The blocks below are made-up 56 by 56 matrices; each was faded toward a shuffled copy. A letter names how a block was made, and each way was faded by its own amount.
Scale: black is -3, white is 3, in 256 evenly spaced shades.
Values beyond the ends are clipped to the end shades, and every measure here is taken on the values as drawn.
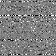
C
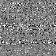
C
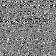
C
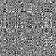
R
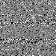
C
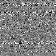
C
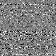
C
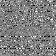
C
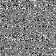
C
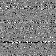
C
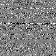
C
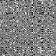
R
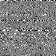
C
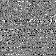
C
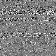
C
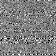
C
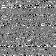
C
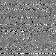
C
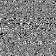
C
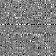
R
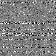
C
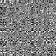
R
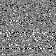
C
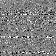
C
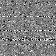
C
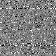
C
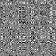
R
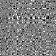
R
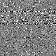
C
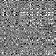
R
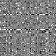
R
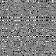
R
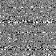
C
